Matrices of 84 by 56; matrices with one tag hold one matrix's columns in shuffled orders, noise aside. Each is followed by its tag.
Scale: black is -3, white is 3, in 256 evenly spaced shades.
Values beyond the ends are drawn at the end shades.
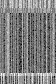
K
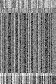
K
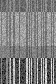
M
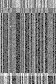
K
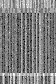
K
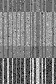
M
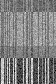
M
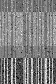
M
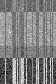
M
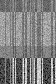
M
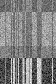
M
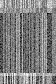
K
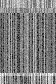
K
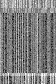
K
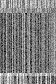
K
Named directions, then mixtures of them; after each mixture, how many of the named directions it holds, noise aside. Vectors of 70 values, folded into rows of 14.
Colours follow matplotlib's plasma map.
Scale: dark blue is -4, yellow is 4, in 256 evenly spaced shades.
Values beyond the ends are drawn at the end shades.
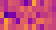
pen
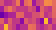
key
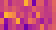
one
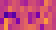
two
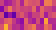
two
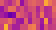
two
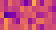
one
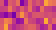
two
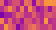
one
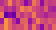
one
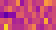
two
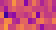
one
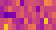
two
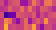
two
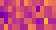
one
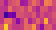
two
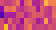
one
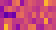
two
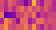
one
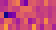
two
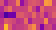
two
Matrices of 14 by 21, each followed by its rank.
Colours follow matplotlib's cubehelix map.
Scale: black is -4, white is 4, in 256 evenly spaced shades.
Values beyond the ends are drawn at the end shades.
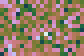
full rank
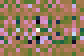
three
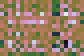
three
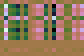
one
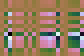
one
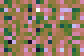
three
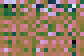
three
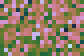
full rank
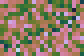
full rank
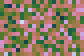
full rank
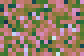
full rank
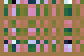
one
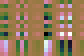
one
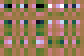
one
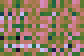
three
